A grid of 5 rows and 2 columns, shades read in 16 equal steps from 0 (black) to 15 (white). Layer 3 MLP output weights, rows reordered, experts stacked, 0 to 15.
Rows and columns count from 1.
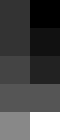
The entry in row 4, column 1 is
5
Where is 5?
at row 4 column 1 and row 4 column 2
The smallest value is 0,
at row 1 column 2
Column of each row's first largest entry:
1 1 1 1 2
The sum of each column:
23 23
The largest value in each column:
8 15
